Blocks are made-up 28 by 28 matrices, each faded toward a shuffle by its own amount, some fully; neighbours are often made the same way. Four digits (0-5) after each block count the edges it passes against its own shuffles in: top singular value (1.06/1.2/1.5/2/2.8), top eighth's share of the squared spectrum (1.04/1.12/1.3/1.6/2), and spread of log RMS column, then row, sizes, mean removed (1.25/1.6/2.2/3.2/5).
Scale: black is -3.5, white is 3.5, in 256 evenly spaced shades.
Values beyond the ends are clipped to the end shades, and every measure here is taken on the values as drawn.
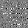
3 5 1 2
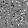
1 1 0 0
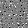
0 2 0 1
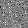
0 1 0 0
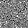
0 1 0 0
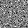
0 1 0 0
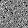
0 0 0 0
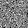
0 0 0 0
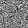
0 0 0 0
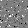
1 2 0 1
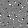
0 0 0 0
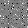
3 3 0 1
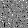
0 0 0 0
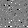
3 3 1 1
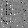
3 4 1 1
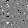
3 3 0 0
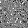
2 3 1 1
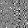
3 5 2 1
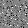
1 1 0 0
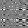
4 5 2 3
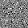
3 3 0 1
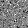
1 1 0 0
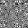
3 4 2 1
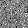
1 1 0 0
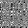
3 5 2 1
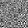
3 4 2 1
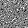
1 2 0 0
